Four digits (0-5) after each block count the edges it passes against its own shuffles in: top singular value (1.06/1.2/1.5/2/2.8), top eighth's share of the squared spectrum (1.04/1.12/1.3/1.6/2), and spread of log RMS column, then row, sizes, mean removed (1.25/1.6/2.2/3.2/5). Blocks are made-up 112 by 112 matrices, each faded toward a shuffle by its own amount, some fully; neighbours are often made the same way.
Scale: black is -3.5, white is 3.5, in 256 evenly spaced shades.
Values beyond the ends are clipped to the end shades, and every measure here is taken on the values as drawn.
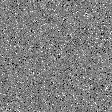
0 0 0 0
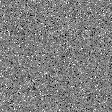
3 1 0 0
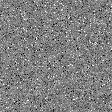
0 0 0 0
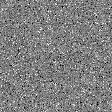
2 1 0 0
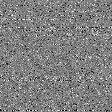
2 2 0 3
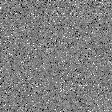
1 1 0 2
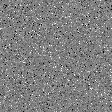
0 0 0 0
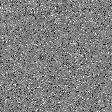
0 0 0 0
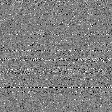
3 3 0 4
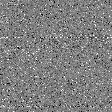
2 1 0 2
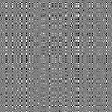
5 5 4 4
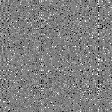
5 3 2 2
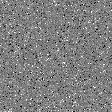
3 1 0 0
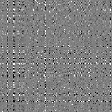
5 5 3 3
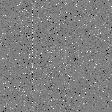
3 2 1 0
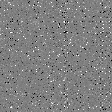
4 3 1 1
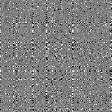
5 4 3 3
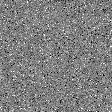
0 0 0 0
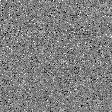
1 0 0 1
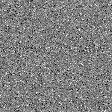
0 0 0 1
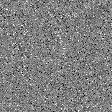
0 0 0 0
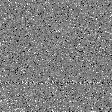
1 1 0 1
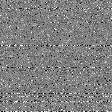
2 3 0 3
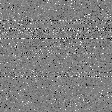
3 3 0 3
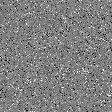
0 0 0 0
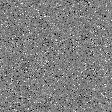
0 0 0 1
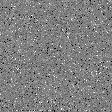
1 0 0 0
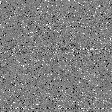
2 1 0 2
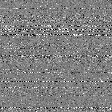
2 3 0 4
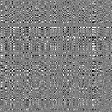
5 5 4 4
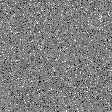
2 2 0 0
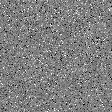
1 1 0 0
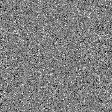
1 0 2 0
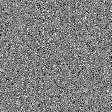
0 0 1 0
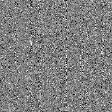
1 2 3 0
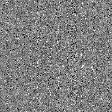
1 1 3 0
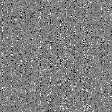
2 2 3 0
